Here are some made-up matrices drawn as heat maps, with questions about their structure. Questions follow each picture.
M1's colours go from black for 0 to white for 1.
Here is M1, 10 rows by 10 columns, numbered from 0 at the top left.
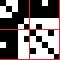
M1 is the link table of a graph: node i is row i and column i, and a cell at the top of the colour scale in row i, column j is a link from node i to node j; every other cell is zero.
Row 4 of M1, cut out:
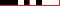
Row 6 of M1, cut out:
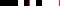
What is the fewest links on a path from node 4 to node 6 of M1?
2
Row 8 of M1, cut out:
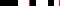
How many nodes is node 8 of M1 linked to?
5
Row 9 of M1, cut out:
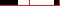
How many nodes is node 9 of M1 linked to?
6
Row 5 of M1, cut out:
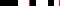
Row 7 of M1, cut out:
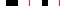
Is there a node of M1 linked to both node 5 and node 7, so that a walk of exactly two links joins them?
yes
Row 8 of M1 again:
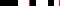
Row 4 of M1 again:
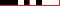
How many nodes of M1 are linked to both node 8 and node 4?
3
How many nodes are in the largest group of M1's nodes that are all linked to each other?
5
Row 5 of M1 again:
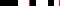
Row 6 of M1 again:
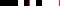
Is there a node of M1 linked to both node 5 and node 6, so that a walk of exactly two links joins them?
yes
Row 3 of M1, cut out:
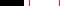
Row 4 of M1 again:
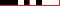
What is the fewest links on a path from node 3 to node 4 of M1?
1
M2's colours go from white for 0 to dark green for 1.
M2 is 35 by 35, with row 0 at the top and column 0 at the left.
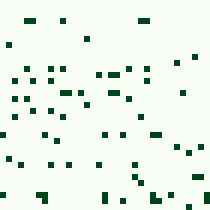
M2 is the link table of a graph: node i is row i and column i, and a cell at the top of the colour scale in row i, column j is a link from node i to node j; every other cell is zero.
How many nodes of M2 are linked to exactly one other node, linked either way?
1
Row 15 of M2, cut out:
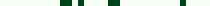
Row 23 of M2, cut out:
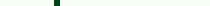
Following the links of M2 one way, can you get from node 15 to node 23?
yes
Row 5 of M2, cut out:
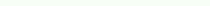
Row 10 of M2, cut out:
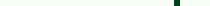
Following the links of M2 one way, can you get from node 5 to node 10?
no
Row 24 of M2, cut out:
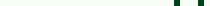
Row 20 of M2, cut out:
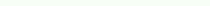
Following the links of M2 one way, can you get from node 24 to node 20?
yes
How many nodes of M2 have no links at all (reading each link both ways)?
0
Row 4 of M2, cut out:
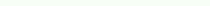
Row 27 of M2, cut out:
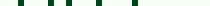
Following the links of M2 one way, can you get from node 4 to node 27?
no
